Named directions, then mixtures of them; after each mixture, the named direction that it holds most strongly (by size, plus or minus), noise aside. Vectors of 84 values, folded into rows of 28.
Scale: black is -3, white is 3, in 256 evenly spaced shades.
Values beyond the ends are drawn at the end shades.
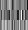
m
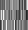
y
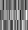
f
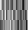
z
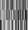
z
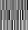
m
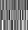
f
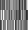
y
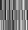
z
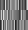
y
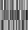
f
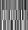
f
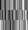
z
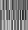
m
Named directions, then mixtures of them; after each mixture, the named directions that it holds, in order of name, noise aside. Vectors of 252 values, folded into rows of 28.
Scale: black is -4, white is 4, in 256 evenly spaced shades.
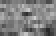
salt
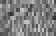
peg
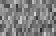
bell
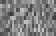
peg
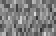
bell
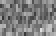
bell, salt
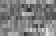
peg, salt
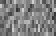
bell, peg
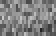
bell, salt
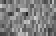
peg, salt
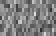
bell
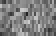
peg, salt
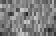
peg, salt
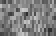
peg, salt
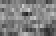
salt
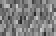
bell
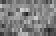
peg, salt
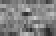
salt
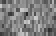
peg, salt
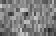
peg, salt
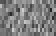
bell, peg
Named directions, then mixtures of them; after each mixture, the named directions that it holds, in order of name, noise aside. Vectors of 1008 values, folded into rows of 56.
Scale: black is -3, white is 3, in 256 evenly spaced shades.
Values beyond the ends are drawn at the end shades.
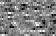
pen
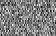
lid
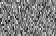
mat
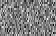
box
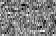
box, lid, pen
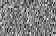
box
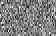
box, lid, mat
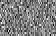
box, lid, mat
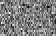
lid, mat, pen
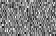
box, mat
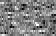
pen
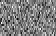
mat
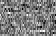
box, lid, pen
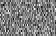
lid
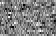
mat, pen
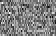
lid, mat, pen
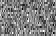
box, pen
